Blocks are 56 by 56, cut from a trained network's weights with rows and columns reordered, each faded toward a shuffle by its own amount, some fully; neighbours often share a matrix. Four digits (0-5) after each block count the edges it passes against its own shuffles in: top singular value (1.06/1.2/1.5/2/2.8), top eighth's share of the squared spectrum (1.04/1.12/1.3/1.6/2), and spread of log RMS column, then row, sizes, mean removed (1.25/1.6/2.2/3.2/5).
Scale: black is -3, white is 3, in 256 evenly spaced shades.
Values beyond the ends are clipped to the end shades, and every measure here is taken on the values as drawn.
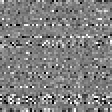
3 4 1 4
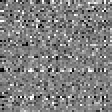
4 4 1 3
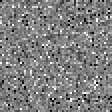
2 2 0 0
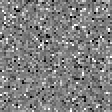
2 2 0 1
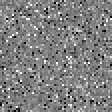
0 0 0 0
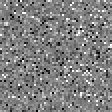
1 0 0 0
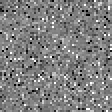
1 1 0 0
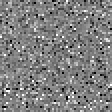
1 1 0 1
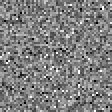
0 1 0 0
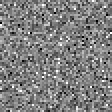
1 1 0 0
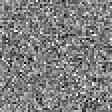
0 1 1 0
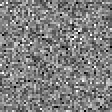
0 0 0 0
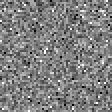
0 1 0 0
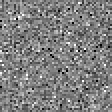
1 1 0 0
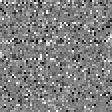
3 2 0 2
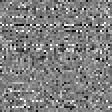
4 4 1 3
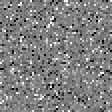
0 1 0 0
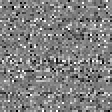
3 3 0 3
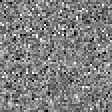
2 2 0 0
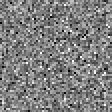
0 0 0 0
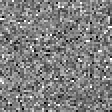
1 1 0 0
